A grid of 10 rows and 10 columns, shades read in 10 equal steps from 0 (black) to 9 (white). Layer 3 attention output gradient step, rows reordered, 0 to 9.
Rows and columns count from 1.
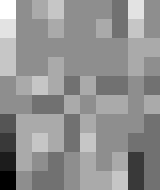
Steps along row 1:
down up up down same same down up down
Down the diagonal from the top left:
9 5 5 6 4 5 5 5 2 4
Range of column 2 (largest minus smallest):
1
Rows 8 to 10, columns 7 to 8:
5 5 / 5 6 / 6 7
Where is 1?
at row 9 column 1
